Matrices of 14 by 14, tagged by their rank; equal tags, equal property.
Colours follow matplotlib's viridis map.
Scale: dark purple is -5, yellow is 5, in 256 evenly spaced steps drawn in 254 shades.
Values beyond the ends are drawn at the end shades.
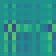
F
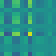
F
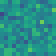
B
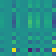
F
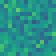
B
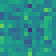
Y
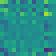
Y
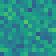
B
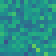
B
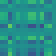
F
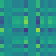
F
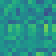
Y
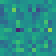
Y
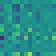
Y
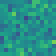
B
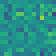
Y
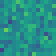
B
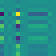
F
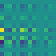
F
